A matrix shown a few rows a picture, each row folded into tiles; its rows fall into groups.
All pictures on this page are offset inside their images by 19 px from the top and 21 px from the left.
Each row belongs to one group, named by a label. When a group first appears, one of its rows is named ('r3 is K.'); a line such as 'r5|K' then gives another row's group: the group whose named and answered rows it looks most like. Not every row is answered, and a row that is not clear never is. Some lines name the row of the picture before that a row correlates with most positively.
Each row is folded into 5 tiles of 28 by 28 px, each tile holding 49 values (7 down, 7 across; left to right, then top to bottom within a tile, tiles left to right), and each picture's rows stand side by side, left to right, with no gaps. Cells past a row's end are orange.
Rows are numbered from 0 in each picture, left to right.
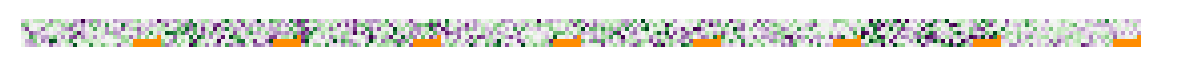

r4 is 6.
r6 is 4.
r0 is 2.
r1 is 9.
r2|4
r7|9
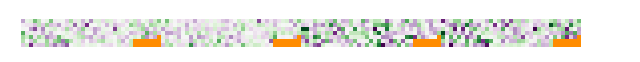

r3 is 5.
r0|5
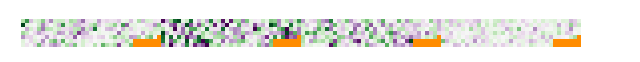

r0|2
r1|5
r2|9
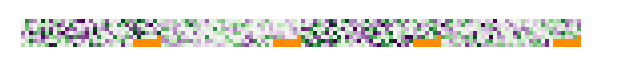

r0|2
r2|9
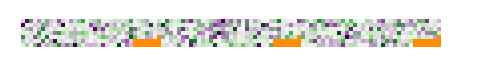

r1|2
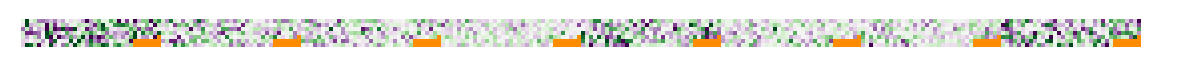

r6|5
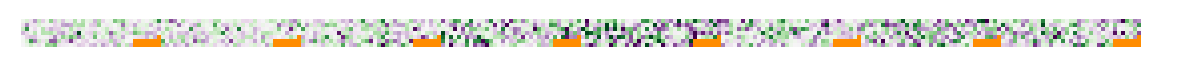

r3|5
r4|9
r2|6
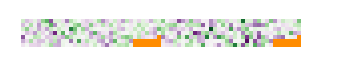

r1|6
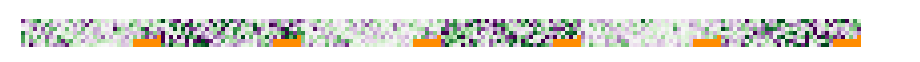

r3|4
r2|5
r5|6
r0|5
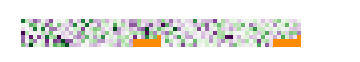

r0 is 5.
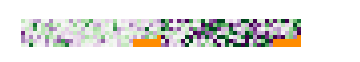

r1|6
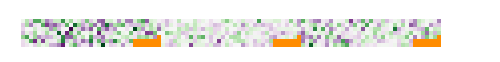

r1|9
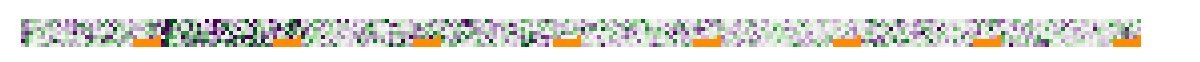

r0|4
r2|4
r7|5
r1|4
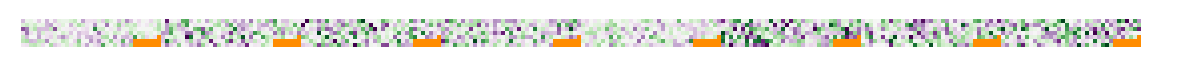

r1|9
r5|5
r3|4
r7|6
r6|2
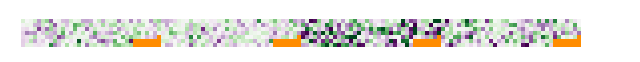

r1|9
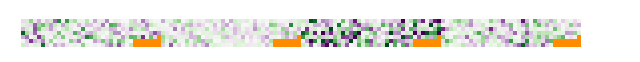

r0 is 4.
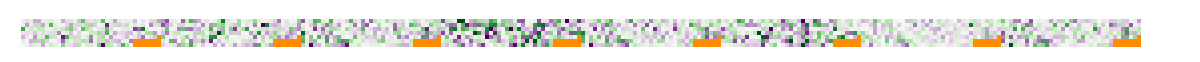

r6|5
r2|5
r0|6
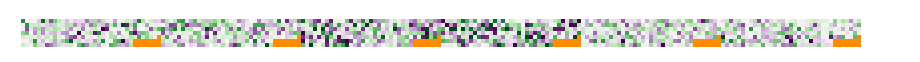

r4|6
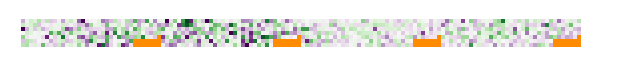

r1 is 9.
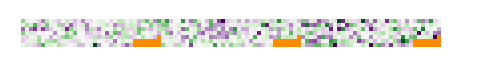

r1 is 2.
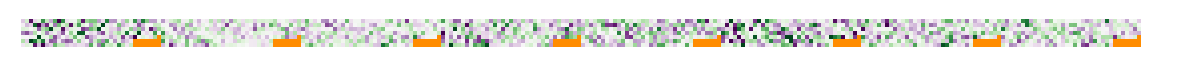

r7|9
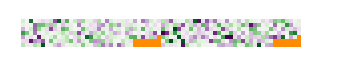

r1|4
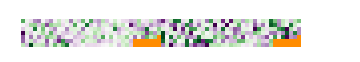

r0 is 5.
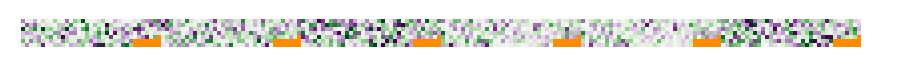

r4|5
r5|9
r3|5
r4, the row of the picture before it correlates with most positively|1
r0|6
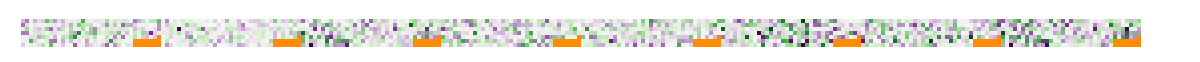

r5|6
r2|5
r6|4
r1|9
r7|5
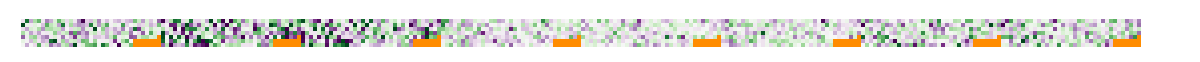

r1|5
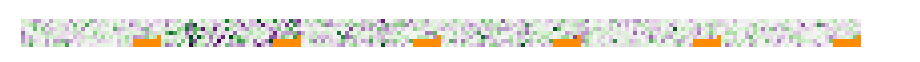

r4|4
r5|9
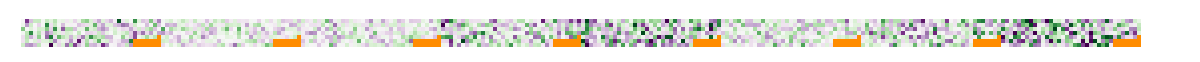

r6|2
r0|9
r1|6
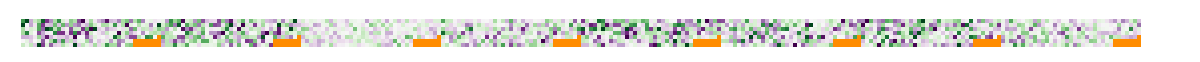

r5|6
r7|4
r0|2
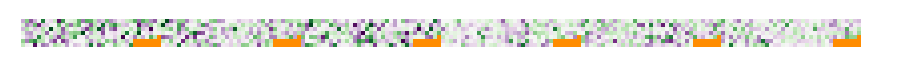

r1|2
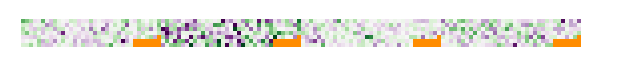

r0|2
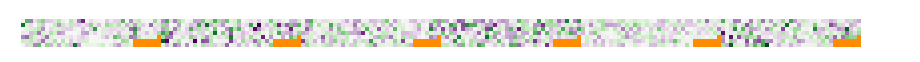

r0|2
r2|4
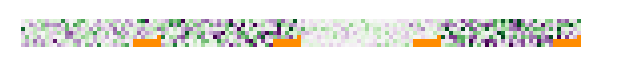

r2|6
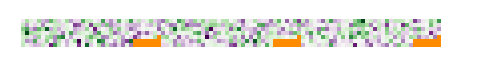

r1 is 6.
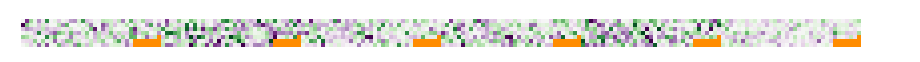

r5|2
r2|4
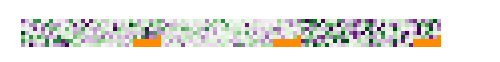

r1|6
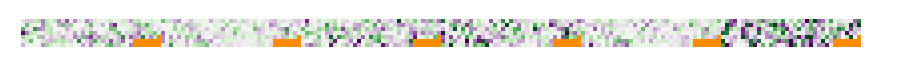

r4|5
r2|9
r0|4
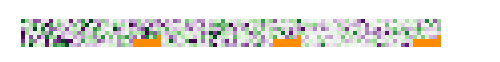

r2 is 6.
